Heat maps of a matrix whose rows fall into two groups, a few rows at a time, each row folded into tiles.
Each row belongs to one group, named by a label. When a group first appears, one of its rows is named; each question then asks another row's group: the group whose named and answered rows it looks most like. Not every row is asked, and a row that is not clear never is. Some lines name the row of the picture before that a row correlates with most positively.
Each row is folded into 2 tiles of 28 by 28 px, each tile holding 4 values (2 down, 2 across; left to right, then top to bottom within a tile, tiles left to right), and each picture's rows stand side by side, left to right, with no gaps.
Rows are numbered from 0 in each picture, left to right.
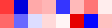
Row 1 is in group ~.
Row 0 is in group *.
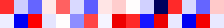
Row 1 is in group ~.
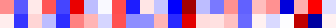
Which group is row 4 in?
*
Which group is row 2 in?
*
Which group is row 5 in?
~
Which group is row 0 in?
*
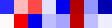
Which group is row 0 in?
~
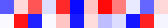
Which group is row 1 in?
*
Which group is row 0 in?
~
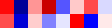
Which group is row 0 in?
*
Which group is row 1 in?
~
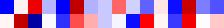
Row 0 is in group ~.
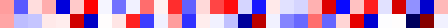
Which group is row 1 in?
~
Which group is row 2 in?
~
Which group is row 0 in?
*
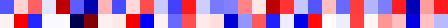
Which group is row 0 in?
~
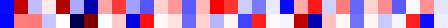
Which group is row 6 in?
*
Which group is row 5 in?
~
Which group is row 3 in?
*
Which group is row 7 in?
~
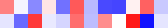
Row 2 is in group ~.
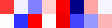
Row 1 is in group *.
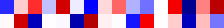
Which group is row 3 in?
*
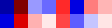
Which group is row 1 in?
*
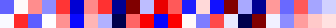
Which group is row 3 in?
*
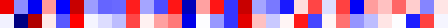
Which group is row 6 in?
*
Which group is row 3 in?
*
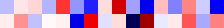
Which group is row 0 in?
~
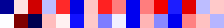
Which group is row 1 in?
*
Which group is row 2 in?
*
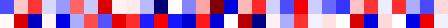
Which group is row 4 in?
~
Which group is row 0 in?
~
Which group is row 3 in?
*
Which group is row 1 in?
*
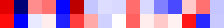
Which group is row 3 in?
~
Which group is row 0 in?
*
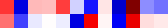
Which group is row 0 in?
*
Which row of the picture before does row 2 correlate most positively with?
1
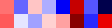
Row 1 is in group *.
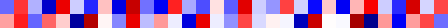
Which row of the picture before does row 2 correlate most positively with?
1
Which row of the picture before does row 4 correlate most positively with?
1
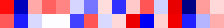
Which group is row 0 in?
*
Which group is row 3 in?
*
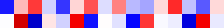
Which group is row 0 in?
~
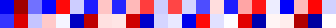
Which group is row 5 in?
~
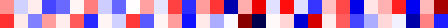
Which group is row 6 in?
*
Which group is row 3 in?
*
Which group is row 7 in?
*
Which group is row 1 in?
~
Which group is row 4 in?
~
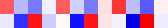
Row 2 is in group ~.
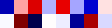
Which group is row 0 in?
~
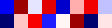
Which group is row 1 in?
~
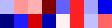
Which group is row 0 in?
*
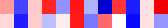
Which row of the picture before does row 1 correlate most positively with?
1
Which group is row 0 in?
*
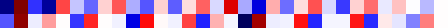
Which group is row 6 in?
~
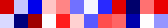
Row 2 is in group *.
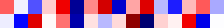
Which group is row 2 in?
~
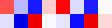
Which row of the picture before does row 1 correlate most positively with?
0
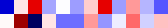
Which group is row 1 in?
*
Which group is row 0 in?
~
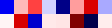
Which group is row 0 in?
~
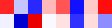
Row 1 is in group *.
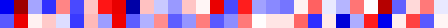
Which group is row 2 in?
*
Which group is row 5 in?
~
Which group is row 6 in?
*
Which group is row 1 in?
*
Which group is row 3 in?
*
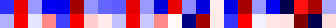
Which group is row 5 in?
~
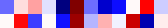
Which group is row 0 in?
~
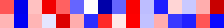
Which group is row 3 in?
*
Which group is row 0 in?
*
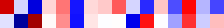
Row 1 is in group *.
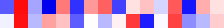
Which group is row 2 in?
~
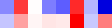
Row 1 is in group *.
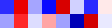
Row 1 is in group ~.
